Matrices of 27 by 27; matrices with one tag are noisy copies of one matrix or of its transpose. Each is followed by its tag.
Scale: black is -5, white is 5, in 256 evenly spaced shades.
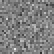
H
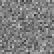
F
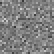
F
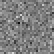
F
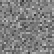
F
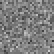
H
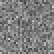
F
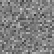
F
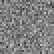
H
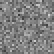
H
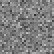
F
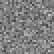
H
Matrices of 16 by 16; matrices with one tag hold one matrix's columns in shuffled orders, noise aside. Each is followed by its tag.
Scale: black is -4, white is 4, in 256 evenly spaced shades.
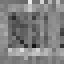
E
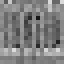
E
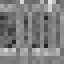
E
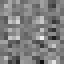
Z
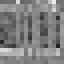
E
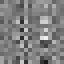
Z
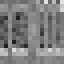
E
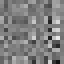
Z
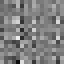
Z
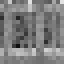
E
